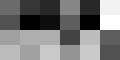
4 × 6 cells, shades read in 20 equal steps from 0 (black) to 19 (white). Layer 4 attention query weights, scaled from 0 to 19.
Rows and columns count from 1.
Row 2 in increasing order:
0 0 1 6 7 19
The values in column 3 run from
1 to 15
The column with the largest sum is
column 6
